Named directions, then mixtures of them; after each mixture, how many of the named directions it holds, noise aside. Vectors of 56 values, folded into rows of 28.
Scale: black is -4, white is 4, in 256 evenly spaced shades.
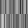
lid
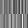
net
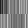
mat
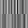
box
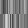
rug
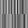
one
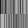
two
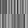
two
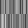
one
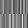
one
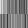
one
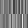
one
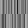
two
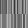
three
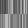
three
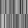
one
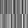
three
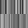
three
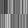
three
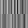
one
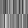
three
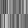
two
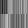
two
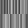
three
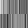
one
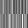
one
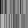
two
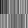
one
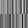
three
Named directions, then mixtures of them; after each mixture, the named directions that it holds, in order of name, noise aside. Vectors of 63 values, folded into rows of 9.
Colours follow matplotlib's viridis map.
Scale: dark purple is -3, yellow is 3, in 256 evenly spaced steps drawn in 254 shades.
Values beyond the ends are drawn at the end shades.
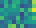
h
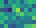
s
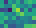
s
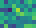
s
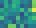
h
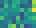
h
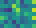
h, s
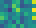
h, s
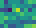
s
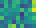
h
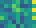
h, s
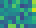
h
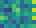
h, s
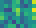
h, s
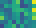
h, s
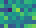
s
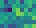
s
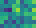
h, s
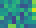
h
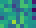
h, s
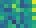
h, s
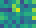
h, s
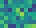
h, s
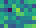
s
